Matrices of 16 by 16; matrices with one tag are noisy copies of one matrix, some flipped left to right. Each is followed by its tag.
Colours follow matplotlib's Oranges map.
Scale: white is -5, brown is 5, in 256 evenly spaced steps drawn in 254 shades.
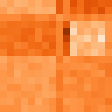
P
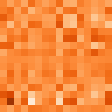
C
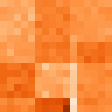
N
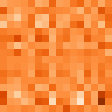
C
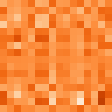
C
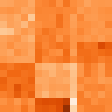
N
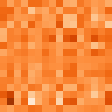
C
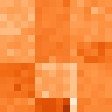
N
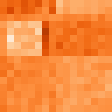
P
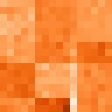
N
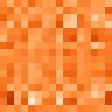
C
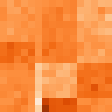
N
